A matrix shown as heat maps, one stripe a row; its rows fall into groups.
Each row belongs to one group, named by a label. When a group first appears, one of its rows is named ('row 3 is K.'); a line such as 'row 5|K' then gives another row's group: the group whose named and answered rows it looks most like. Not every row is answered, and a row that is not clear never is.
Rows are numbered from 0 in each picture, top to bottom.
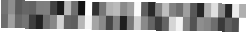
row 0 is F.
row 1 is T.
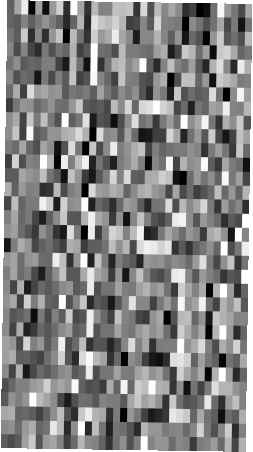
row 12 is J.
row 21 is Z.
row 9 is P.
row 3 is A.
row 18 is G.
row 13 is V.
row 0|V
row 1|V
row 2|V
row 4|F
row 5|A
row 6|P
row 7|J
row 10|F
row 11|Z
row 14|Z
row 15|T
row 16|F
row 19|T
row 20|A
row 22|A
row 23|A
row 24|Z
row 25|T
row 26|A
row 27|J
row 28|P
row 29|T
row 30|G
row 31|G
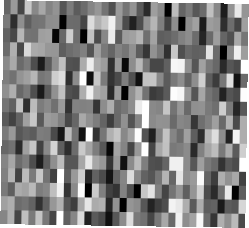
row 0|P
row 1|V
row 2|F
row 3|P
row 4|T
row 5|G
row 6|T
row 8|G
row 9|F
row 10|G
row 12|Z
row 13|G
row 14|T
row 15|Z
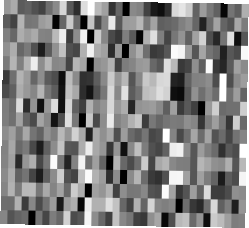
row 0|T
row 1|F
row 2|G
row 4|P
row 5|J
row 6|J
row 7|V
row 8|F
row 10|T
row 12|T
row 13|P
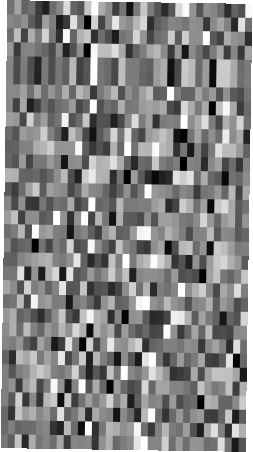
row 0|T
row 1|F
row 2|Z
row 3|V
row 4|A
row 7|A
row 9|J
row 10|J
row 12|T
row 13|G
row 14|A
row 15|G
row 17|A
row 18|J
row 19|V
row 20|Z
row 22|T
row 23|P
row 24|F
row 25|G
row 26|J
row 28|V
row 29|G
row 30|F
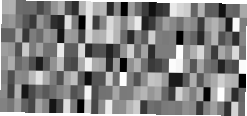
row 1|F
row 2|V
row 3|Z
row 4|T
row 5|J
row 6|A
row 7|F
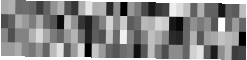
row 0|T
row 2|J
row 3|G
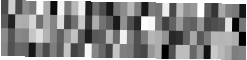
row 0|Z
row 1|G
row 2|J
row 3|A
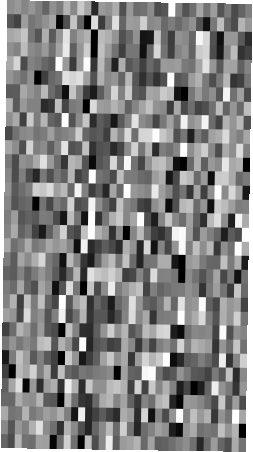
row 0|P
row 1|F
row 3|G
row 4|G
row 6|J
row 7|V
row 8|Z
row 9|J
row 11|J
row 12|A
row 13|J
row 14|A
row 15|F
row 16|T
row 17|Z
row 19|V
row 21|Z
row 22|Z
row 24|Z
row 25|J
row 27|V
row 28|J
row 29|Z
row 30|J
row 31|F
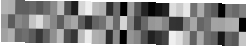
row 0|T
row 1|J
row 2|T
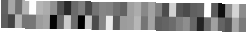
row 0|P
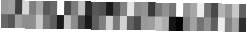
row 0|Z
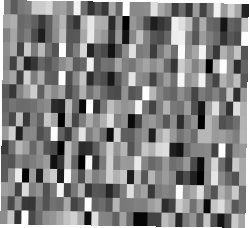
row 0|J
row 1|T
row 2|T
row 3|Z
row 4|A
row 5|Z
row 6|G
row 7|F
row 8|V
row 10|J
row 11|F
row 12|V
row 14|A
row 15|P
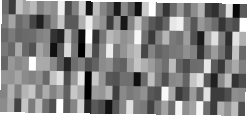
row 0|G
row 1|T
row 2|F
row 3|F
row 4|P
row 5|G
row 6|P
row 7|Z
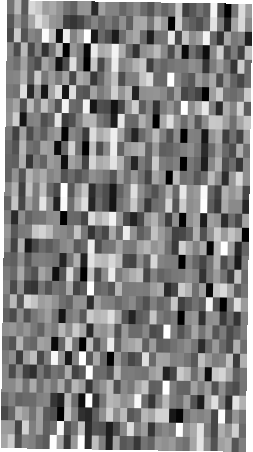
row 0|P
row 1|P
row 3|V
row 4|F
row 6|V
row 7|Z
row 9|V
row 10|F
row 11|V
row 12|P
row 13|Z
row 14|Z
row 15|V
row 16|J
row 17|A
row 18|V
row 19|F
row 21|P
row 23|P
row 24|F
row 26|A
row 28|F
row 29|J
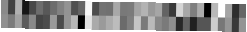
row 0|A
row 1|V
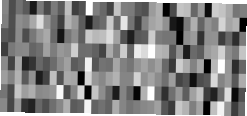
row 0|A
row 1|J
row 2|V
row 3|J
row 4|A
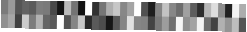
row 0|F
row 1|Z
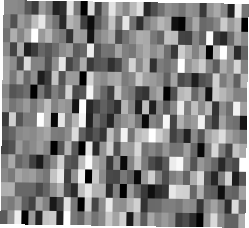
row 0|F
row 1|J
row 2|P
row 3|A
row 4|Z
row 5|V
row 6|A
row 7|Z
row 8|Z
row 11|T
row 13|T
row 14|F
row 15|V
